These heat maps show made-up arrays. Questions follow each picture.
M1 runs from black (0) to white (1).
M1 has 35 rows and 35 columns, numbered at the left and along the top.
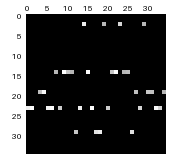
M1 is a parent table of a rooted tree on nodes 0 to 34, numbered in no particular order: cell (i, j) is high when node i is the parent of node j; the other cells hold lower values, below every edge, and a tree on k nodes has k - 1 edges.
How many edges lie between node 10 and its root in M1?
2
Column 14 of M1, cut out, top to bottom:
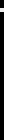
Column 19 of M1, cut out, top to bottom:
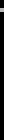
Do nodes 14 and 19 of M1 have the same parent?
yes
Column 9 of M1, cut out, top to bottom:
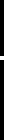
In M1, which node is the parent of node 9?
14
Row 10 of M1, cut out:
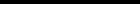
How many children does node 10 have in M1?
0
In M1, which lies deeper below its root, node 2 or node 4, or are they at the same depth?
node 4
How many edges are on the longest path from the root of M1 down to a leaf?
2
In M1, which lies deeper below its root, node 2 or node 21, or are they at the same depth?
node 21
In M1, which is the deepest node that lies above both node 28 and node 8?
23
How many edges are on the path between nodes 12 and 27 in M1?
4
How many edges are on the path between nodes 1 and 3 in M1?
4
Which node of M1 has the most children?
23
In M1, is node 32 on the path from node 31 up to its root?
no
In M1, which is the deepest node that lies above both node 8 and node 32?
23
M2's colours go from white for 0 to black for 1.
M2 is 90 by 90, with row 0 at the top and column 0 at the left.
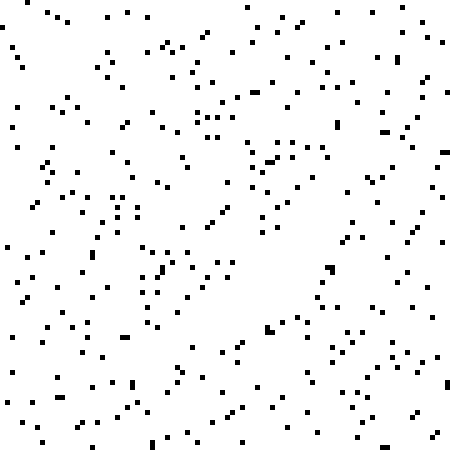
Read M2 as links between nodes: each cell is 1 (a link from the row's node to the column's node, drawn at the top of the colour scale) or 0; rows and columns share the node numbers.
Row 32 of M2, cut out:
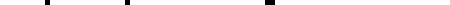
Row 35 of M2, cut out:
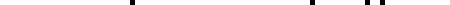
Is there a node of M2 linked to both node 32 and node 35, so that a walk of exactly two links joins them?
no
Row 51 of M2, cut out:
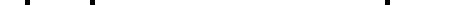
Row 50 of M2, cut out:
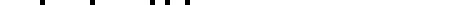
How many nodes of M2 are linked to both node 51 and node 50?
1
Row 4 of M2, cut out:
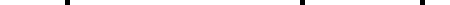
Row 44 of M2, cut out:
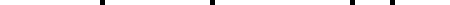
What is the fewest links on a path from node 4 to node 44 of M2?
3
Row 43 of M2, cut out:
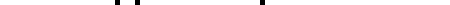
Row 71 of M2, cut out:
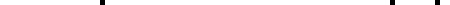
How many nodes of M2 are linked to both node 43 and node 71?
0
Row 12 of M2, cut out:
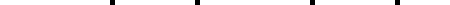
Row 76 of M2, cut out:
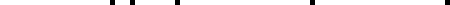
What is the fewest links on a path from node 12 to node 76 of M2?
2
